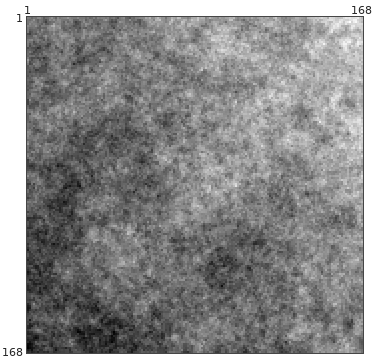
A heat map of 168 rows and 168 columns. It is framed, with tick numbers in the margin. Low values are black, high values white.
Values rise toward the top right. There are no regular stripes. The texture is blotchy. The halves do not mirror each other. The bottom left is the ninth with the lowest average. The ninth with the highest average is the top right.
